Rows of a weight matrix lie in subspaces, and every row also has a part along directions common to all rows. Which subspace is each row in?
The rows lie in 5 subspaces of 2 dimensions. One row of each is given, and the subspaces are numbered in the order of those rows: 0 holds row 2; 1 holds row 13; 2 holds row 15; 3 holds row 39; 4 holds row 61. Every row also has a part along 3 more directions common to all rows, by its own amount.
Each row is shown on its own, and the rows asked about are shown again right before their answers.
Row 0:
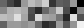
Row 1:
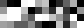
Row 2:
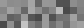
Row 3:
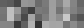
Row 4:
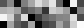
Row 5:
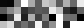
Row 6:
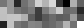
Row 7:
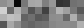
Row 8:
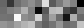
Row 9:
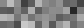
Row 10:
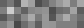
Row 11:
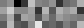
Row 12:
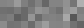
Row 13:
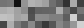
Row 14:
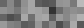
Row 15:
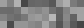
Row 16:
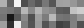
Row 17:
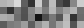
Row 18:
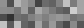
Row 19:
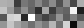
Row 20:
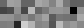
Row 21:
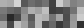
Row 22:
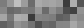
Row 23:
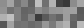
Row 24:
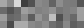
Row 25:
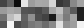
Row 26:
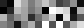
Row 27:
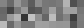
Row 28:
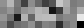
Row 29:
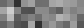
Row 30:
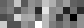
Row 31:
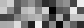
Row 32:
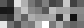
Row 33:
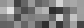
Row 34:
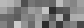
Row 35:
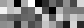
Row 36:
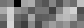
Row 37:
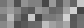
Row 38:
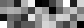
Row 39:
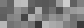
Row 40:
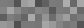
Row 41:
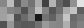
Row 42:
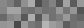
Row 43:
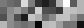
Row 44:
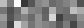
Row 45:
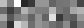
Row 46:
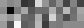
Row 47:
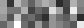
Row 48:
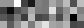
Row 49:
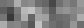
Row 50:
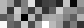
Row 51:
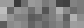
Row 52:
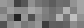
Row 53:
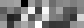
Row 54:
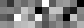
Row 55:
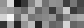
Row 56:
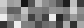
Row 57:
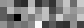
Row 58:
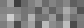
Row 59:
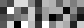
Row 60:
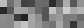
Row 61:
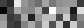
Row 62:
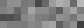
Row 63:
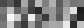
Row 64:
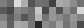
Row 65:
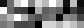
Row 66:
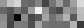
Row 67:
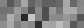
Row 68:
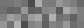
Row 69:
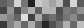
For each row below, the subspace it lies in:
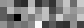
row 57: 3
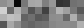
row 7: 0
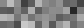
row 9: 2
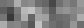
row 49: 4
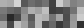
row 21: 4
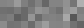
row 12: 1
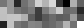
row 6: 3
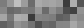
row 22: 3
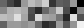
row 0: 1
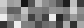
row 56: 2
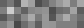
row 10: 0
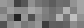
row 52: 3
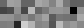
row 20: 2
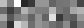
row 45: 2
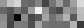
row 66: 1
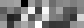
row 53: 3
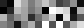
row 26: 4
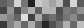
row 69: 0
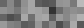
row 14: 4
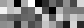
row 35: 0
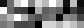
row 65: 3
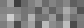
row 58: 2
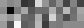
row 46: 0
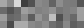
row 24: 2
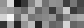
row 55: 2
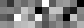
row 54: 1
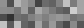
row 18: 2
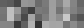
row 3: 4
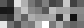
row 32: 4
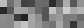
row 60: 3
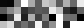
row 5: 2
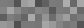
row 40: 0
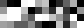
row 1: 1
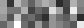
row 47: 2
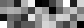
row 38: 0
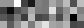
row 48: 1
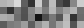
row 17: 1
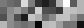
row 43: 3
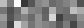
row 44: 2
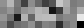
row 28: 2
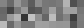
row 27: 0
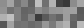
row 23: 1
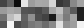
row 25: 2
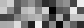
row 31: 4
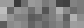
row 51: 0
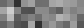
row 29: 4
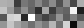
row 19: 4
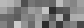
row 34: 4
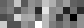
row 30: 3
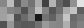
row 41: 1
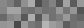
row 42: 0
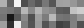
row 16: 2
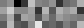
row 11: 3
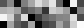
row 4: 4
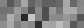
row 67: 3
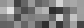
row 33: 4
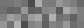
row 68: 0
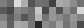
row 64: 3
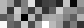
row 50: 0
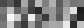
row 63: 0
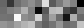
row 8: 1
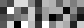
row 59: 0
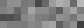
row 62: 1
